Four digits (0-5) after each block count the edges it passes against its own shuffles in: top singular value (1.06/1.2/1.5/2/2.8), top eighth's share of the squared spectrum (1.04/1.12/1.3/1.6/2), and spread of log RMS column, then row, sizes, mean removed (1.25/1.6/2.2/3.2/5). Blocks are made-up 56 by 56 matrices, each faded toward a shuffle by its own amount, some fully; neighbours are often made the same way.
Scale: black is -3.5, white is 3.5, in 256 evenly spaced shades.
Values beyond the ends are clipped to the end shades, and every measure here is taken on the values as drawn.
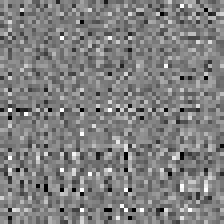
4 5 3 3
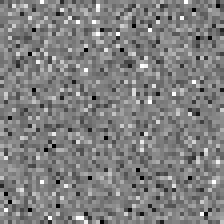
0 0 0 0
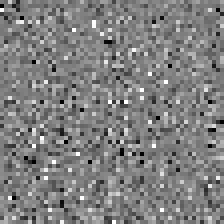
3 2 1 1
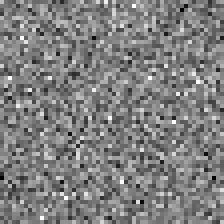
0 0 0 0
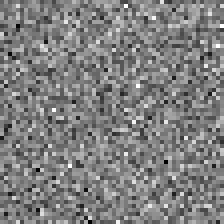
1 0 0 0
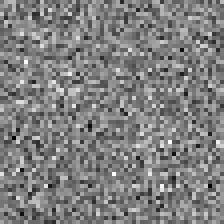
2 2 1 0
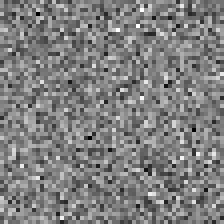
0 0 0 0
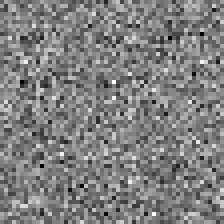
2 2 0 1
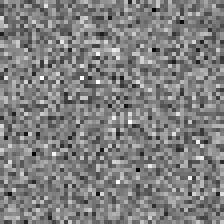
2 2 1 0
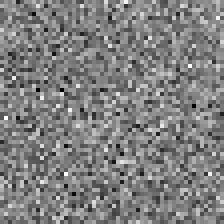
0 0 0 0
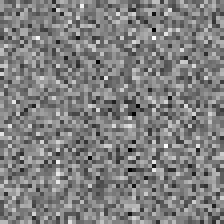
3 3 1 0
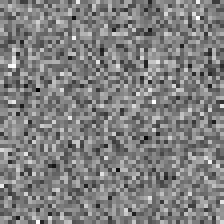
2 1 0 0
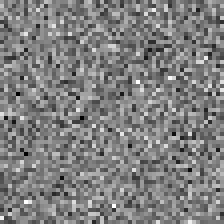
0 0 0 0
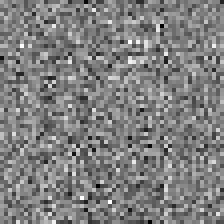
3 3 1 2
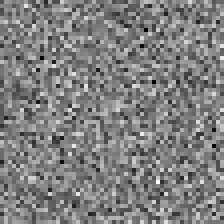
3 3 1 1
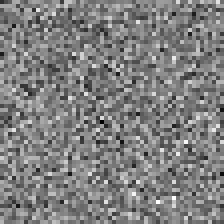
0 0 0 0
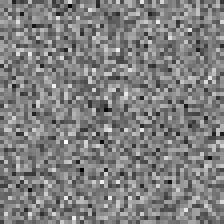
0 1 0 0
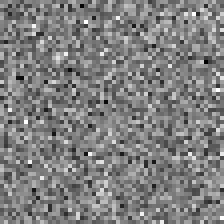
0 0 0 0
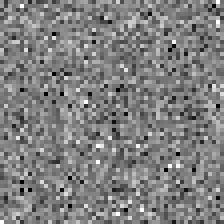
2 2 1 0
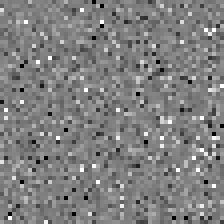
1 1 0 0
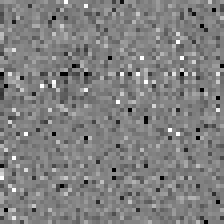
3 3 1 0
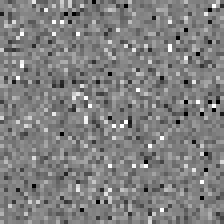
2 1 0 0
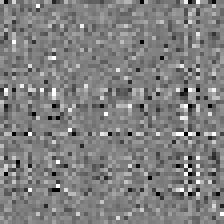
4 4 2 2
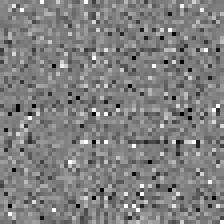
3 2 0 1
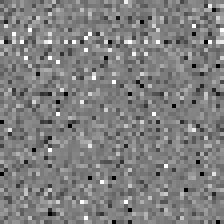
3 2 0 1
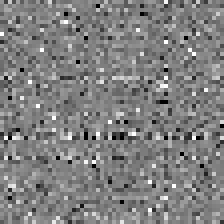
3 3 1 2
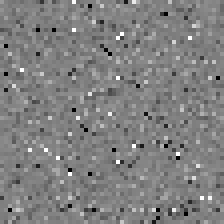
2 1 0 0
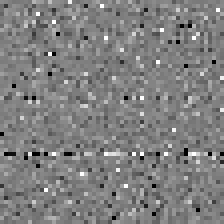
3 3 0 1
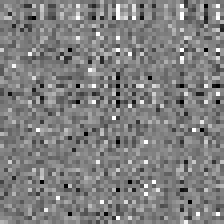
4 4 2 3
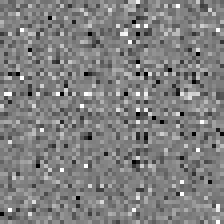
4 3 1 1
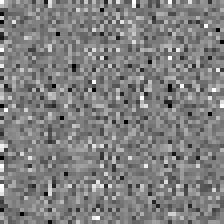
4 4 2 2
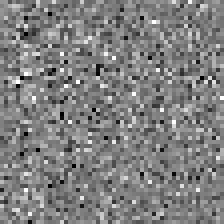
3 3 1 1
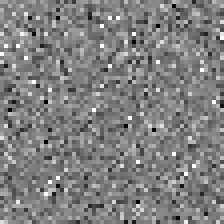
1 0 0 0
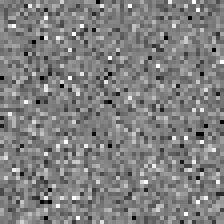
2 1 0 0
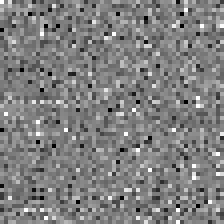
3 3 1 1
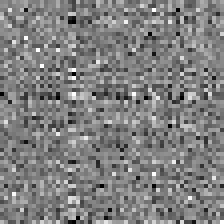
4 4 2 2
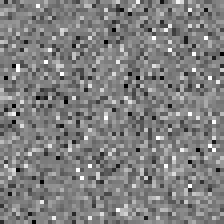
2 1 0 0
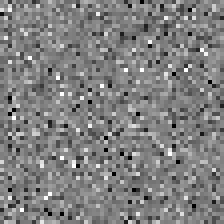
2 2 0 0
